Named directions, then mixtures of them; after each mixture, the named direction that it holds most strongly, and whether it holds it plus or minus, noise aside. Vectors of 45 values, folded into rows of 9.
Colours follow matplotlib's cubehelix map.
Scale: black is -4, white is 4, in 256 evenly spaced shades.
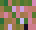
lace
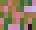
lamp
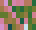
lace, minus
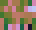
lamp, plus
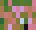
lace, plus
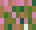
lace, minus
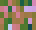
lamp, plus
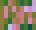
lamp, plus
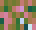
lamp, minus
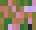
lamp, plus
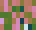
lace, minus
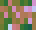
lamp, plus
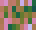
lamp, minus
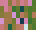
lace, minus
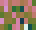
lace, minus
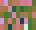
lace, minus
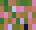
lace, plus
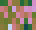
lace, plus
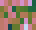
lace, minus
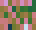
lace, minus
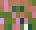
lace, minus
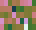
lace, minus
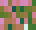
lace, minus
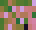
lace, plus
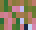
lace, plus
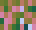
lamp, minus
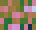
lamp, plus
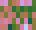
lace, minus
